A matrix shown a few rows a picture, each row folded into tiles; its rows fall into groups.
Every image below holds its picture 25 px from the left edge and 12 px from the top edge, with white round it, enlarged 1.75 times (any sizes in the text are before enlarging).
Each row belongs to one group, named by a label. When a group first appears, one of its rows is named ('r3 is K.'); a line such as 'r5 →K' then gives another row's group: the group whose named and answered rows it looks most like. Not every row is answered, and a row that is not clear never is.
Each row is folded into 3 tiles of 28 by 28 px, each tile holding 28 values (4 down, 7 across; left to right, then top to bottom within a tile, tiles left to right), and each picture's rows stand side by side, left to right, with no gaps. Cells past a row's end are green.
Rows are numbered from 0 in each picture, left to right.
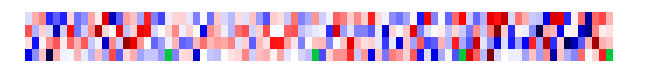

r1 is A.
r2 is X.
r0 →A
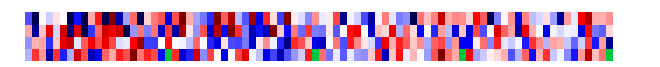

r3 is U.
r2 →U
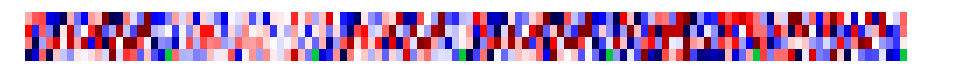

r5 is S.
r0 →A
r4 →S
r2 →A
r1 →U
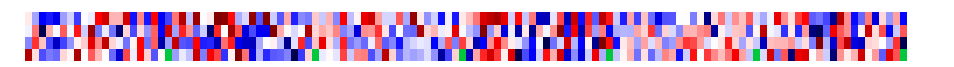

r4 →U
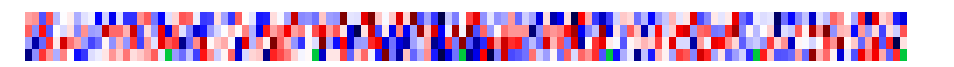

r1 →A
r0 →X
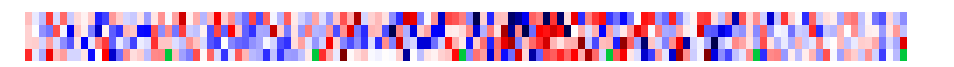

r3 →U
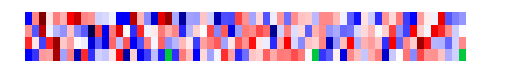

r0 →X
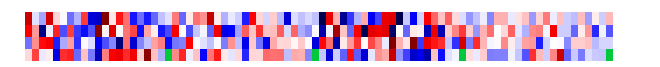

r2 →S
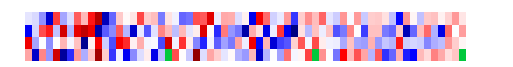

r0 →S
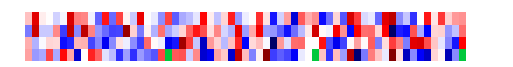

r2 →S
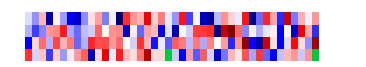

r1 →S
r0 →U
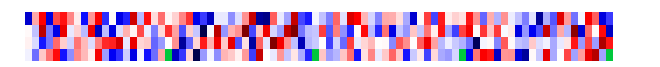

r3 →X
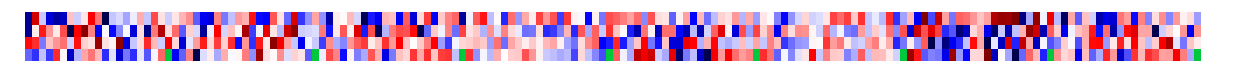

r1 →A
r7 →U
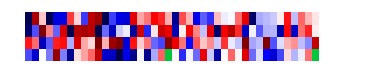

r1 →S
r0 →S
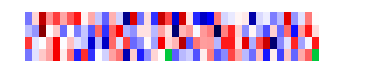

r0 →X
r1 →S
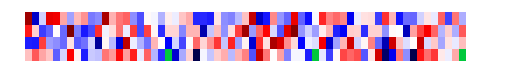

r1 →A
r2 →A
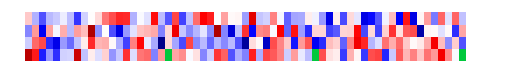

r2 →U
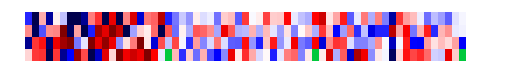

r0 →U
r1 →S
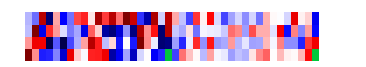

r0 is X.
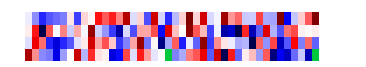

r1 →X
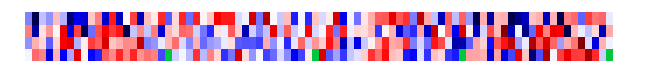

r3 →U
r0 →U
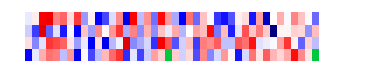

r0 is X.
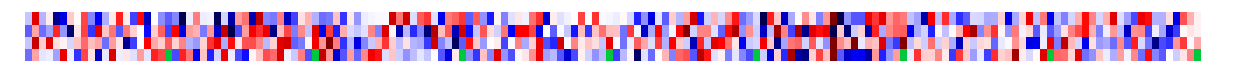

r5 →S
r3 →S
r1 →U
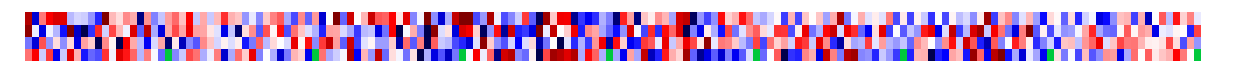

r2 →X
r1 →X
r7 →U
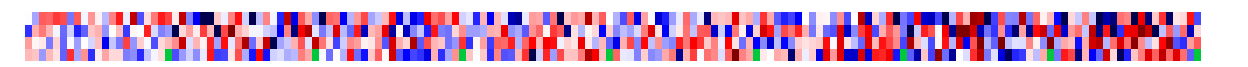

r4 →U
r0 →X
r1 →S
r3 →U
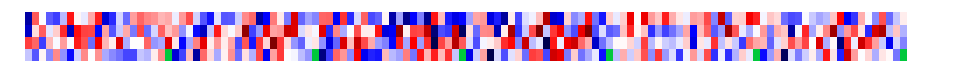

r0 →S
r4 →X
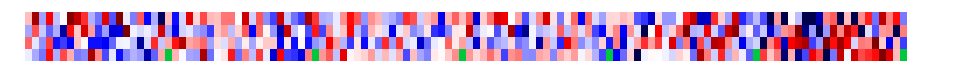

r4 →A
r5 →U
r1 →X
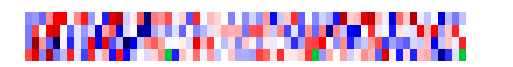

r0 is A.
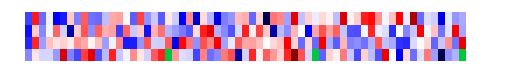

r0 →S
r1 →U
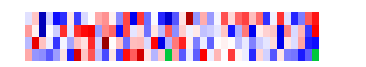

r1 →X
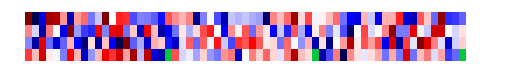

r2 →A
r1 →U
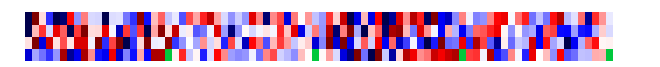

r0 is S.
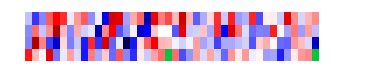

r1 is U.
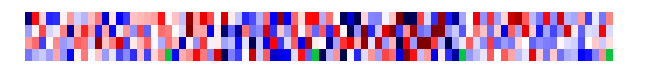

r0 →S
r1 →X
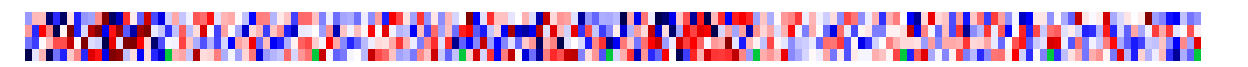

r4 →U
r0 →A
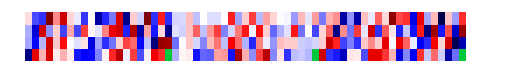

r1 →A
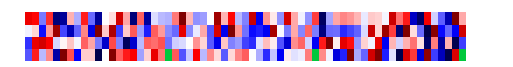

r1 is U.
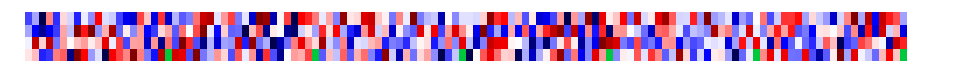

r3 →X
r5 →X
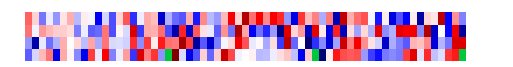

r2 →X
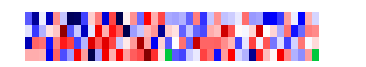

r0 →U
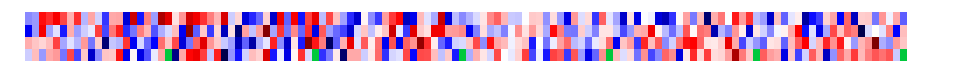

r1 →X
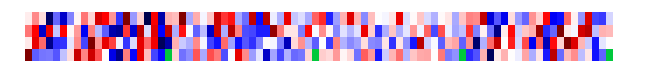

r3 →A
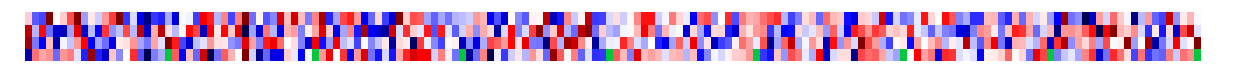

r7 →S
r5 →A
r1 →S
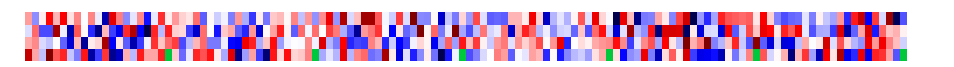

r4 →S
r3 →S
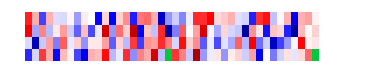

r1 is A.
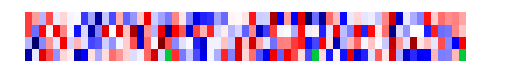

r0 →X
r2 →S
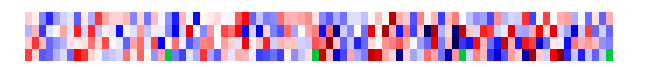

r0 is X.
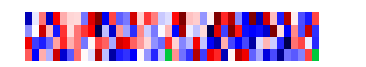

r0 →S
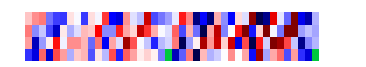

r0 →A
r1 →A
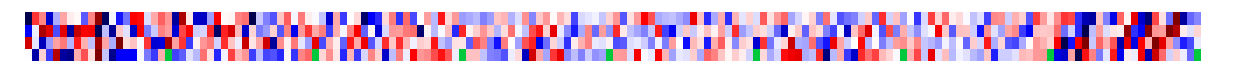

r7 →A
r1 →S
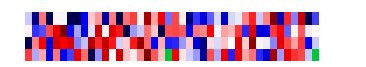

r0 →U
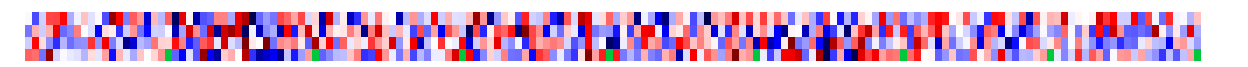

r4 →U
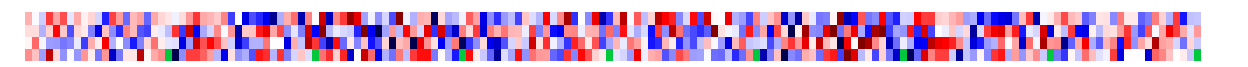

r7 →A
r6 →X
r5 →A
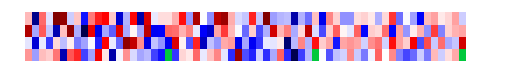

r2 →S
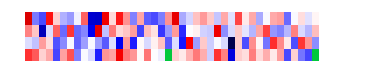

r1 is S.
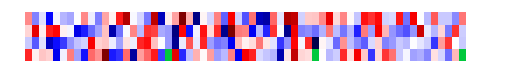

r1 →U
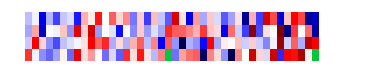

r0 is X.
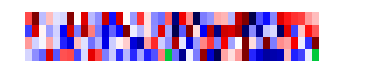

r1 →S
